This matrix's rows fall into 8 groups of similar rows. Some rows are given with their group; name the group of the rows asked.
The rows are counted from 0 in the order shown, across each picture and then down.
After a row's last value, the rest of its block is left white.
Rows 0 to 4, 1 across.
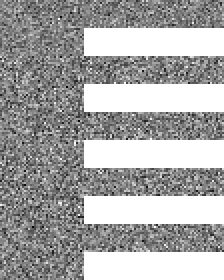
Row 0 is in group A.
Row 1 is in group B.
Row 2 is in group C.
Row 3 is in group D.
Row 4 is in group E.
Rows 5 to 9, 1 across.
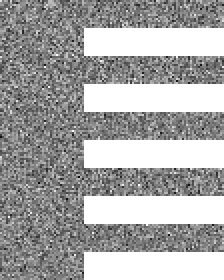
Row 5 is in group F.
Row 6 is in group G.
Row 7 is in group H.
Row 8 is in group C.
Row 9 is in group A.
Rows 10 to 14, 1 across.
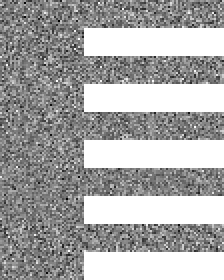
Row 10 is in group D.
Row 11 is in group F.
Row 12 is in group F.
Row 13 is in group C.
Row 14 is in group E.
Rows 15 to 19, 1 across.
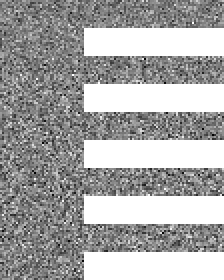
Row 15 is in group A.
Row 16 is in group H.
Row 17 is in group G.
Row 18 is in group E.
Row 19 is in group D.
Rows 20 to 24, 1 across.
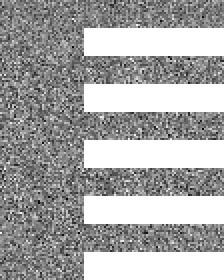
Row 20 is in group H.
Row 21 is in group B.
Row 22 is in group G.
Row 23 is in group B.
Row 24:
C
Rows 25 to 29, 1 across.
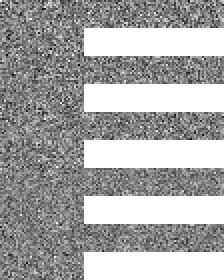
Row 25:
F
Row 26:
C
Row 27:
F
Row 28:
F
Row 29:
B
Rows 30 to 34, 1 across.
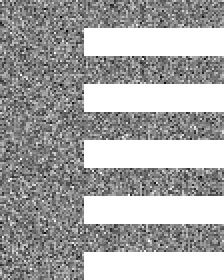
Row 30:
H
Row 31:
H
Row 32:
F
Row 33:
G
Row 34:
H
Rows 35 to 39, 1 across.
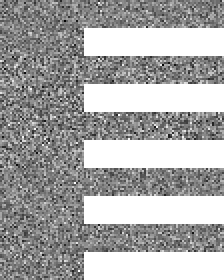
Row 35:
D
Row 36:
D
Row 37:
G
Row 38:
H
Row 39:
D
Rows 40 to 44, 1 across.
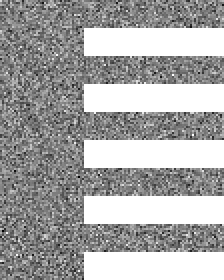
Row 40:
F
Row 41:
H
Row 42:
A
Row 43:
C
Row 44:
D
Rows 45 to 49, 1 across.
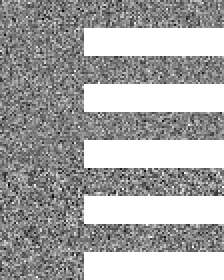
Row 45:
C
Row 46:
H
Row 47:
D
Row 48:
E
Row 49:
A
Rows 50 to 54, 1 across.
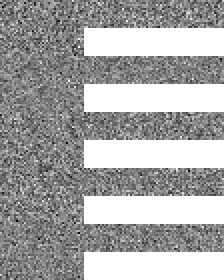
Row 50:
D
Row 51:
A
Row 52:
B
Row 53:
G
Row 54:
C
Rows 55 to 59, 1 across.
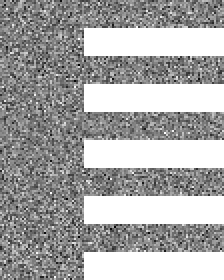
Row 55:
D
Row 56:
C
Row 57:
E
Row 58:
B
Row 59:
H
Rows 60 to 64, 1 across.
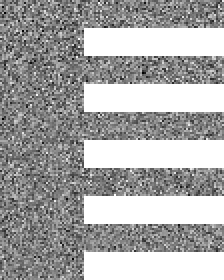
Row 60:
D
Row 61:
E
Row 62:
D
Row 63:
B
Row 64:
E
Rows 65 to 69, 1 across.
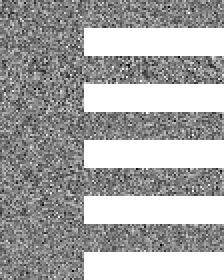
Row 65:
D
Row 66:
E
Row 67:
A
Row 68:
A
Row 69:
H
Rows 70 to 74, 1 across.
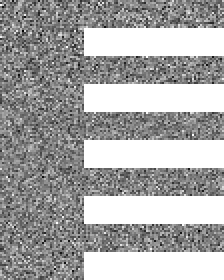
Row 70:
D
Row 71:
A
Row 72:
A
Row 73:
F
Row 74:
H
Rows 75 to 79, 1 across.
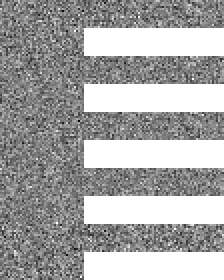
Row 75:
C
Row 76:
A
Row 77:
C
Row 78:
F
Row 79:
B
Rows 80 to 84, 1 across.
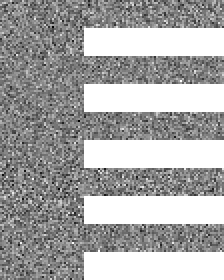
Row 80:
E
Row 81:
F
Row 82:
C
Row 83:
D
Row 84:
H
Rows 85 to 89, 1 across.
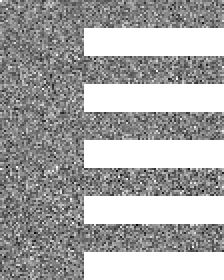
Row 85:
F
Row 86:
G
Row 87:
F
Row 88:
F
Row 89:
A
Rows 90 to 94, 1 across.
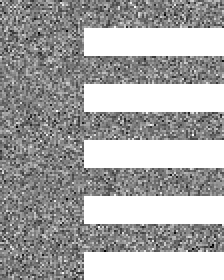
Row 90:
B
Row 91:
F
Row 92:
A
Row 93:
B
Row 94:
D
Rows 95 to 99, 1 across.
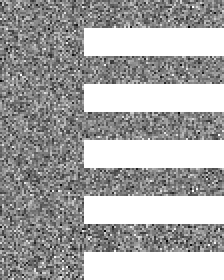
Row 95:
B
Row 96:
H
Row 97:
E
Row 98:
A
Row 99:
B
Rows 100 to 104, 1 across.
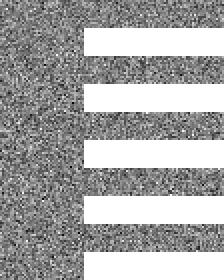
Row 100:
F
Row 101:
H
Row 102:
A
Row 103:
G
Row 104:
C
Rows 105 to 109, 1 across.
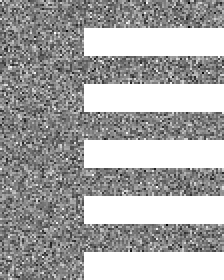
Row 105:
B
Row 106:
G
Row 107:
D
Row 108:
F
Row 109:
G
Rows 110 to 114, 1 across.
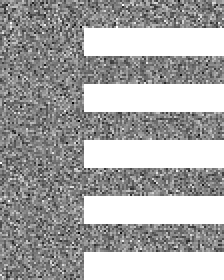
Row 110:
E
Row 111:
H
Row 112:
C
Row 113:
G
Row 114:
C
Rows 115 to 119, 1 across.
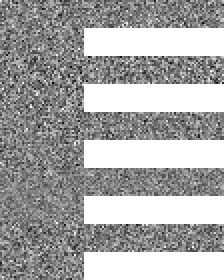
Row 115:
F
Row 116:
E
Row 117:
C
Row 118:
F
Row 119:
A
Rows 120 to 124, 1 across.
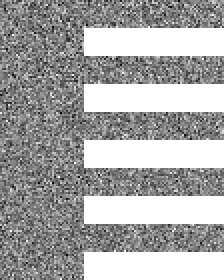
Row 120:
E
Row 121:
C
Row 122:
F
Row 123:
C
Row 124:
B
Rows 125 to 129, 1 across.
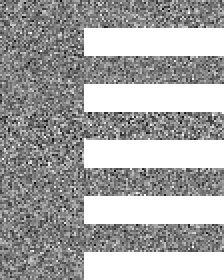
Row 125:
D
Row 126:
A
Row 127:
E
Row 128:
H
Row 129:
A
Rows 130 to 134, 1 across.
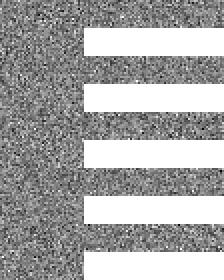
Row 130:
C
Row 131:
H
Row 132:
G
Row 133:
A
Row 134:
E
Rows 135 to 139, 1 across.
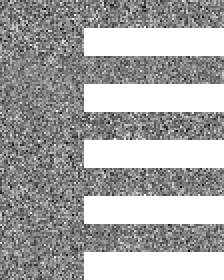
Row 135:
H
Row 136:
F
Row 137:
B
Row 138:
H
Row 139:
B
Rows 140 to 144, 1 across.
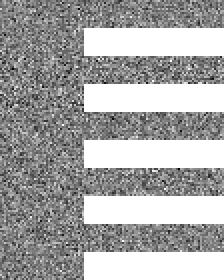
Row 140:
C
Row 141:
D
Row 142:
H
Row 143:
E
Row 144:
C
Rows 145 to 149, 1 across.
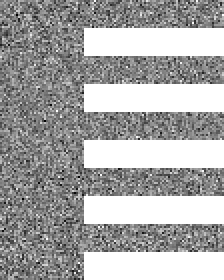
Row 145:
A
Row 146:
F
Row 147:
H
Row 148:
C
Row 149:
D
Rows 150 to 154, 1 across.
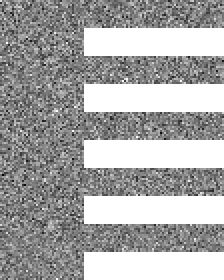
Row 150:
B
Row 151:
F
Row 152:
H
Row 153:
D
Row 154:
F
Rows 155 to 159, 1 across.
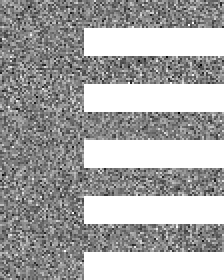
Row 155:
A
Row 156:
G
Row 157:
E
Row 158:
D
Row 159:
G
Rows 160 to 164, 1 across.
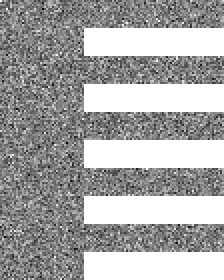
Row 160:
F
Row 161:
G
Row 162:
B
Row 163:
A
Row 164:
B
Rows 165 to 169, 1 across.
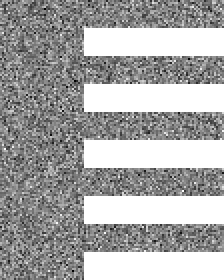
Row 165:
E
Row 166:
B
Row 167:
E
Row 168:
F
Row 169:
H
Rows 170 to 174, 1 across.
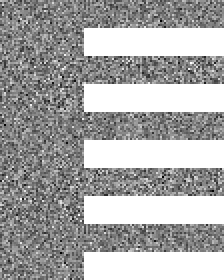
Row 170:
H
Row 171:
E
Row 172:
B
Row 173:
D
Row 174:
H
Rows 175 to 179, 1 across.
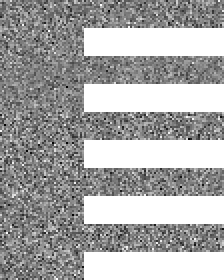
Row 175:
G
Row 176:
B
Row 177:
B
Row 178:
H
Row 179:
F
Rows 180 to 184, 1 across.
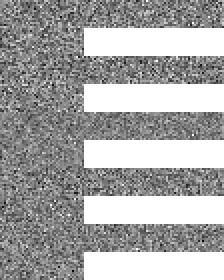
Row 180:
A
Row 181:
G
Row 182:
A
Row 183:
C
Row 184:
H
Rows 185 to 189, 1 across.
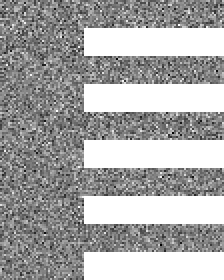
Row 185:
D
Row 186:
F
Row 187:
G
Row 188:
D
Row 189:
H
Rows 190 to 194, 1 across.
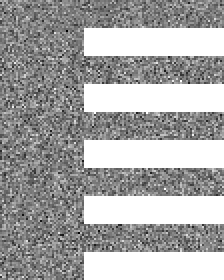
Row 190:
B
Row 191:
B
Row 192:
A
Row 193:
E
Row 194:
C
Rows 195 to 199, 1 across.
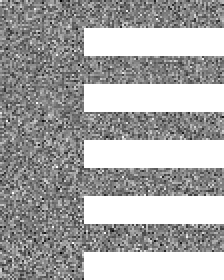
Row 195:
F
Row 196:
C
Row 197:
F
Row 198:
D
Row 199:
H
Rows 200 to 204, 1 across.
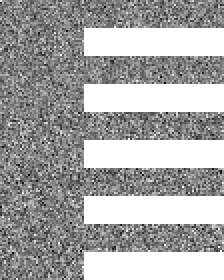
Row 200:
B
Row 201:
H
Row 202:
G
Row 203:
A
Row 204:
E
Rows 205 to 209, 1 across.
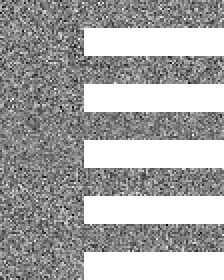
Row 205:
D
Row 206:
B
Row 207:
A
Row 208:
H
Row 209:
G
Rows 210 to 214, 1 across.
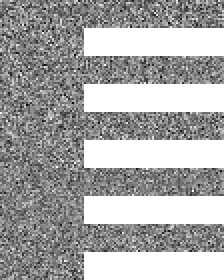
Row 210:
G
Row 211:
H
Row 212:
F
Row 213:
A
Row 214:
D
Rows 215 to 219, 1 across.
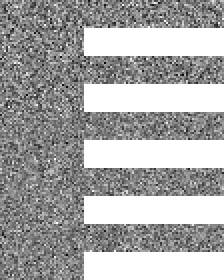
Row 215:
E
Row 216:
B
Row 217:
B
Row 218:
F
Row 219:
B
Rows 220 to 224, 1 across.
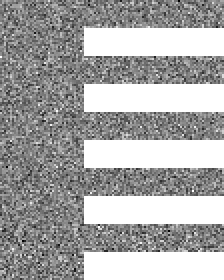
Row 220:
E
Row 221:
F
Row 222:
F
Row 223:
A
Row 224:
D
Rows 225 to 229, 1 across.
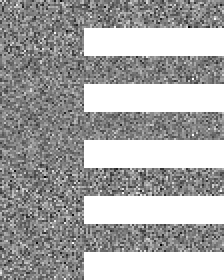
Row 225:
B
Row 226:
A
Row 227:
A
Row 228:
H
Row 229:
H
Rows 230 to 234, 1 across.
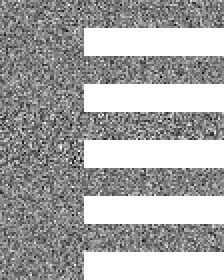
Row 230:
C
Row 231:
H
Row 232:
D
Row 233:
H
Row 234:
E
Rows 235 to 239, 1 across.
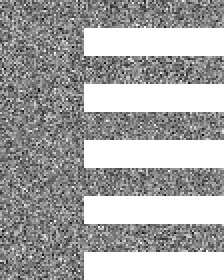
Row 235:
H
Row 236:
B
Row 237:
F
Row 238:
H
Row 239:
D
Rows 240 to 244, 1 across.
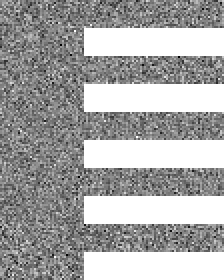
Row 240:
A
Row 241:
E
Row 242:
H
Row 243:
C
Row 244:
B
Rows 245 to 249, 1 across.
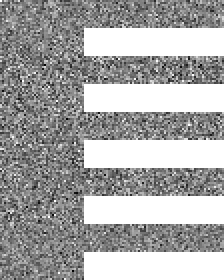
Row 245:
F
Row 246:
G
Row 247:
D
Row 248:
B
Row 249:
H
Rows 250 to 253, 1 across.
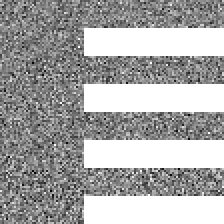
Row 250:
D
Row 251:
C
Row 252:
B
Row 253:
E
